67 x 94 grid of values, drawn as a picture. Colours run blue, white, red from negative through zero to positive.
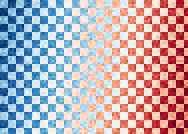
Overall the values sit about 50% of the way up the scale. There are no lone odd cells. The field climbs toward the right. The field is checkered.
